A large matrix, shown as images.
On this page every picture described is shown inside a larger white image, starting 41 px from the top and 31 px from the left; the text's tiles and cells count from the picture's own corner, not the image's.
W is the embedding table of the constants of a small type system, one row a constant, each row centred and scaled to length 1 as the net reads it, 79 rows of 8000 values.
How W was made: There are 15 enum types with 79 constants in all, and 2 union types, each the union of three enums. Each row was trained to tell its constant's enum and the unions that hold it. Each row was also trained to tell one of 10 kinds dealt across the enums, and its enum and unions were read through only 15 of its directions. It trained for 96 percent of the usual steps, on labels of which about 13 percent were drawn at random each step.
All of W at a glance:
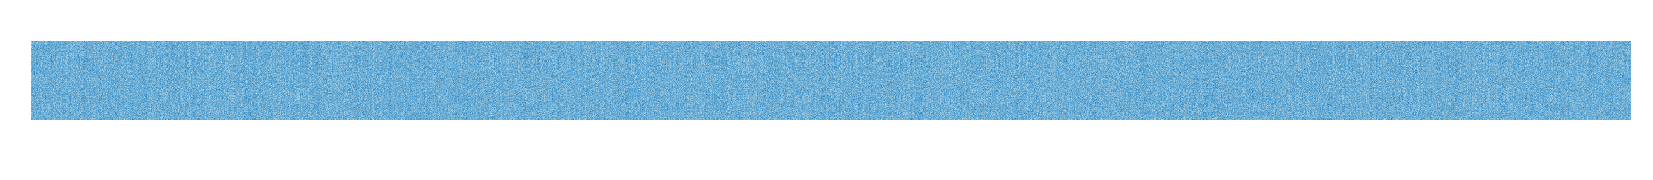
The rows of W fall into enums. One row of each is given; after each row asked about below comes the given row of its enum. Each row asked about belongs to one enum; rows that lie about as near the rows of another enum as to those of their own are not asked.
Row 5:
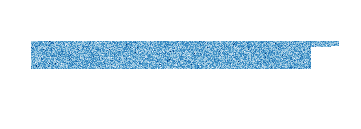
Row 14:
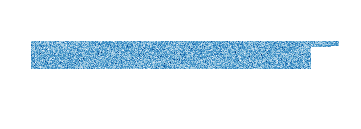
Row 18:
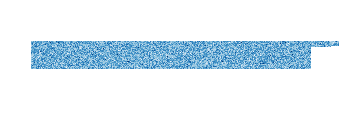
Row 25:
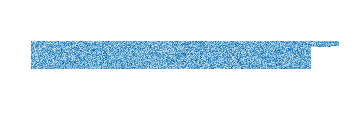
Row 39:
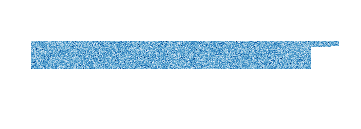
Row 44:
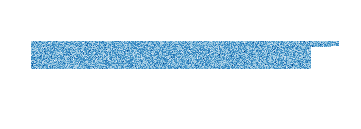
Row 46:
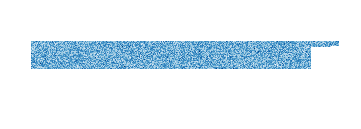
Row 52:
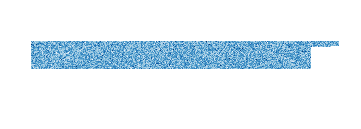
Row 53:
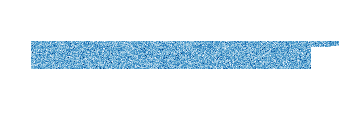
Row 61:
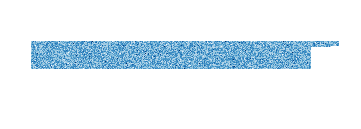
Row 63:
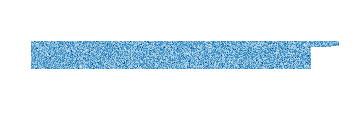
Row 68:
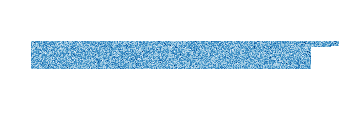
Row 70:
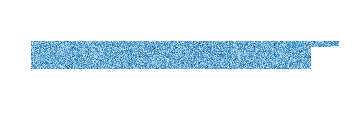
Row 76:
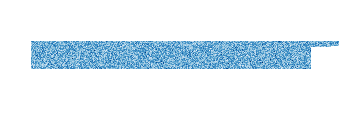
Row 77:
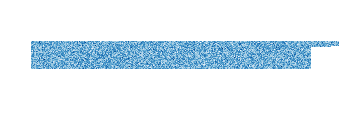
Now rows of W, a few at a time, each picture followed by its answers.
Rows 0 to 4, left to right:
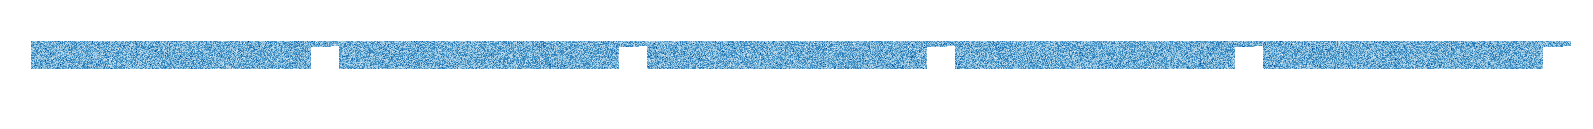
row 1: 25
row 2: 52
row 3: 76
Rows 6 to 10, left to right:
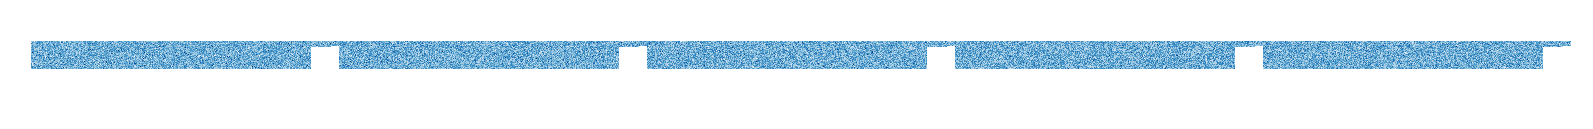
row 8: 68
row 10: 76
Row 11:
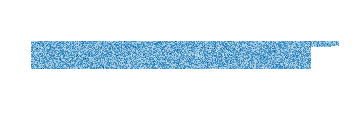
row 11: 77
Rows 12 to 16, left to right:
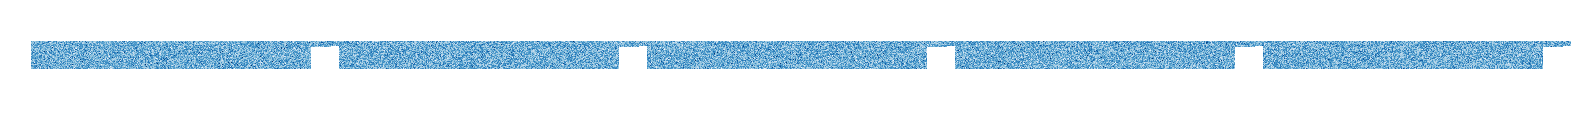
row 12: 52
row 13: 77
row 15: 68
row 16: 68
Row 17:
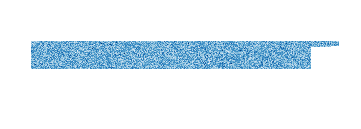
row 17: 25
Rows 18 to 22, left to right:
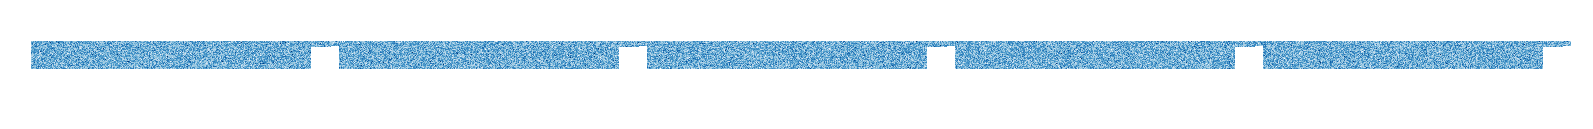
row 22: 68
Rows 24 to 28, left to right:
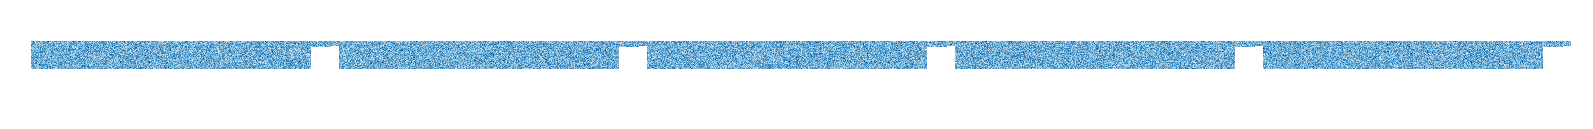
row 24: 46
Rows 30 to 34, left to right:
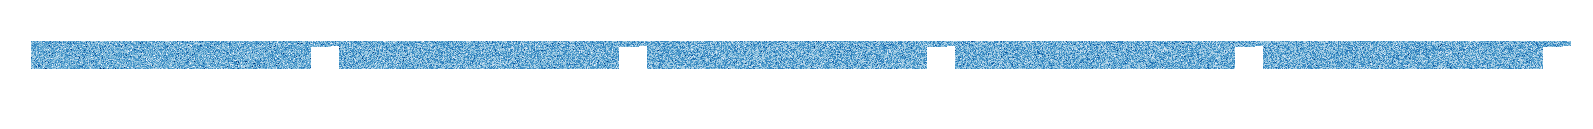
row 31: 46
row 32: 77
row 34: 52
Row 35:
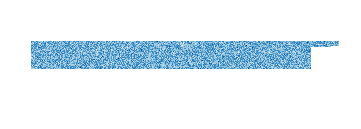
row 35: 76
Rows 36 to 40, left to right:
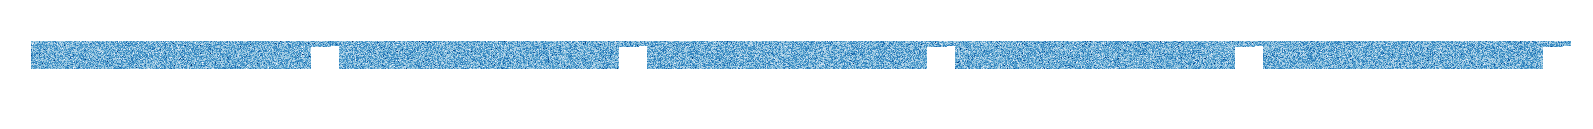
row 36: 52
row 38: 18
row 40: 46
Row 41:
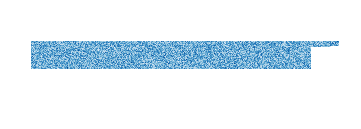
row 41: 76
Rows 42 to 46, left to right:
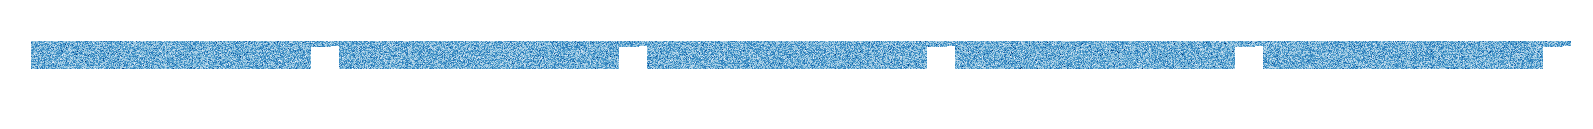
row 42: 18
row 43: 68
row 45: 77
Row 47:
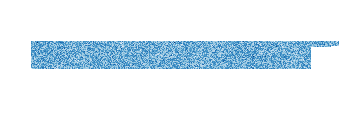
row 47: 18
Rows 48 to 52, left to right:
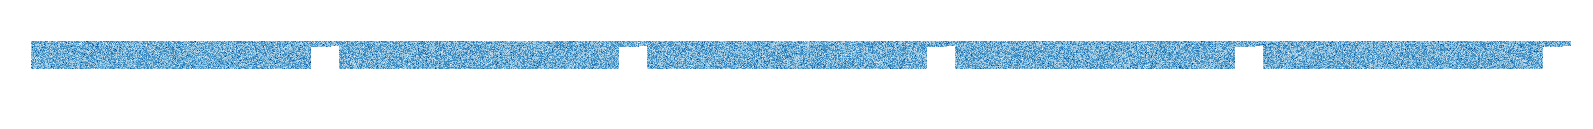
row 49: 5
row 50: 76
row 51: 18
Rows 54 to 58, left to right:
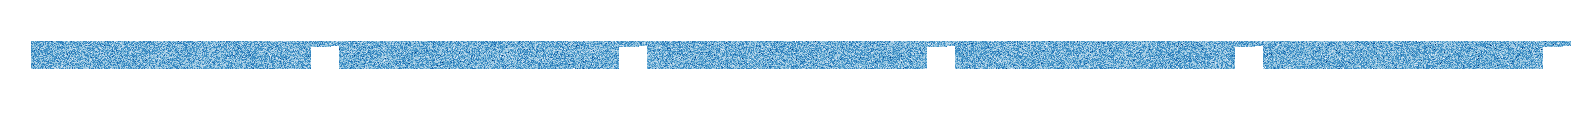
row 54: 18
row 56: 44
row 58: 52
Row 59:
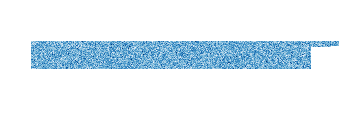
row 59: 25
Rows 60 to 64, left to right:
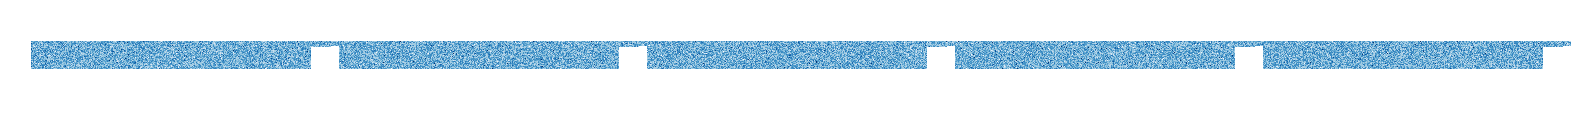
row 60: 46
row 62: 44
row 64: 68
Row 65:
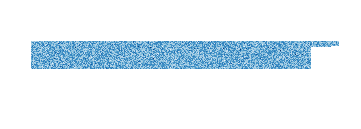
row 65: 77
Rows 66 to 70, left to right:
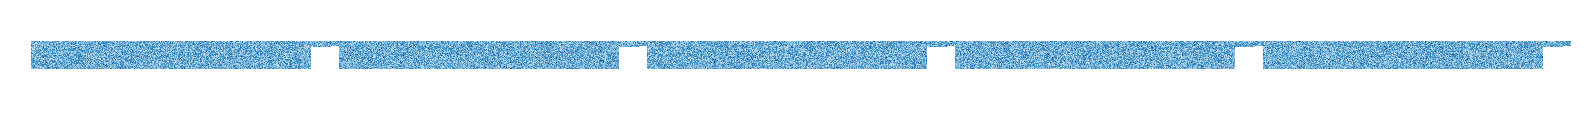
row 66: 46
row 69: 61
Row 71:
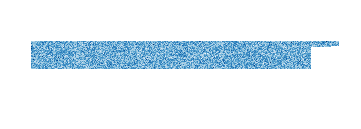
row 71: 25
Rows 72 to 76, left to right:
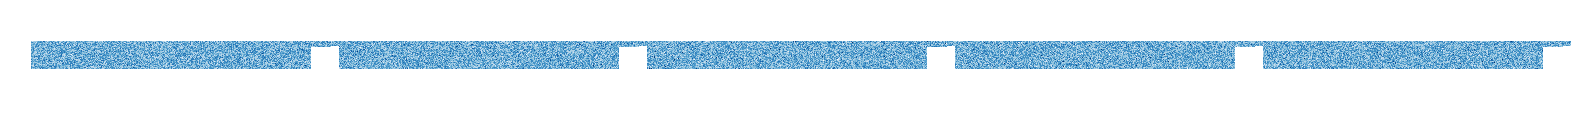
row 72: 25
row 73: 76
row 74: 63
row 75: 77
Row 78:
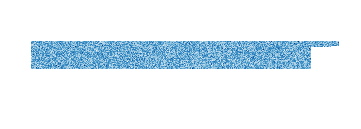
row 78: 18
